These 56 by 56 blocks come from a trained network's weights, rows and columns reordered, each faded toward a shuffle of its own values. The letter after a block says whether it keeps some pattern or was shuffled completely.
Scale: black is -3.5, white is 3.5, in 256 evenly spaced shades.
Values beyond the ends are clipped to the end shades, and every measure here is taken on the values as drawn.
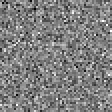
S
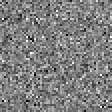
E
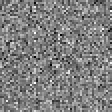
E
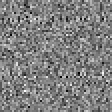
E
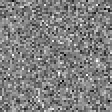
S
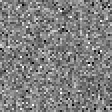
S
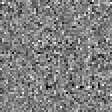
E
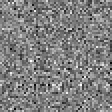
E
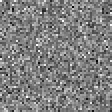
S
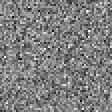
S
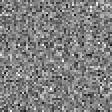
E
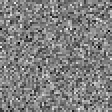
S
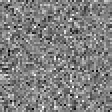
E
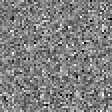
E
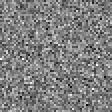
S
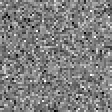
S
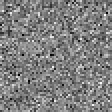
S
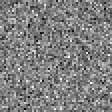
S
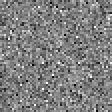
S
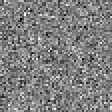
E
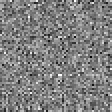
E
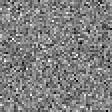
S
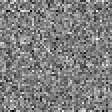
E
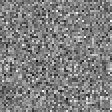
E
